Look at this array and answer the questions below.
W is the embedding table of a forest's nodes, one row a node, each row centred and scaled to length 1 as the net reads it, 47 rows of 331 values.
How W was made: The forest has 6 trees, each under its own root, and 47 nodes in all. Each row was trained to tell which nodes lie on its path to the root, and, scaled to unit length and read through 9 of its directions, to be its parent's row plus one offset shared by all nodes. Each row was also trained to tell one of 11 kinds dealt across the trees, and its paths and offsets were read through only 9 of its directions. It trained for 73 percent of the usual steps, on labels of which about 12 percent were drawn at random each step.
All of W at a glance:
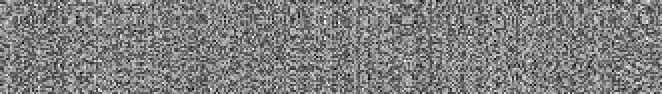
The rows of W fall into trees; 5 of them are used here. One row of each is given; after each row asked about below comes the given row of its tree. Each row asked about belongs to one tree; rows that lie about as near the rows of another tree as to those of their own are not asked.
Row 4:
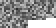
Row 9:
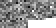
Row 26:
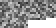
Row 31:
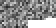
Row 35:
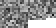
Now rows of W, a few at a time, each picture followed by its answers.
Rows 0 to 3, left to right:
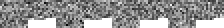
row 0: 9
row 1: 9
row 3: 35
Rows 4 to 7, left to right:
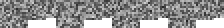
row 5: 26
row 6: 26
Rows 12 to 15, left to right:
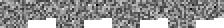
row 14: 35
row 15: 31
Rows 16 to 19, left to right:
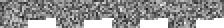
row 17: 35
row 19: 9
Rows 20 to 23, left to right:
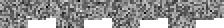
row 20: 31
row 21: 9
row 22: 26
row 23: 4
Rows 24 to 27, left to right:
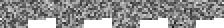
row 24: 9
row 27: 4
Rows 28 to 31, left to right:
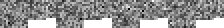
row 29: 4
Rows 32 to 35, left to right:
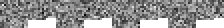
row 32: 31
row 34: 9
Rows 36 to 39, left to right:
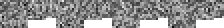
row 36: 31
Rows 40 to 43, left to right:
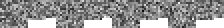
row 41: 31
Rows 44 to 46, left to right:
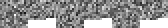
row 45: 9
